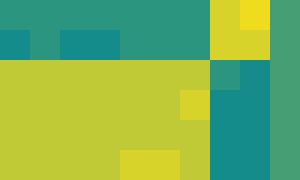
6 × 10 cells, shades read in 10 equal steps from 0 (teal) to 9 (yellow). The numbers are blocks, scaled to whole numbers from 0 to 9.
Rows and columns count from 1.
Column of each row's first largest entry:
9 8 1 7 1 5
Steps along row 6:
same same same up same down down same up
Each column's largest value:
7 7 7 7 8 8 8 8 9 2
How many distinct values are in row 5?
3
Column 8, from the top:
8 8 1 0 0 0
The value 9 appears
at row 1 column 9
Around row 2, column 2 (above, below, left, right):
1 7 0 0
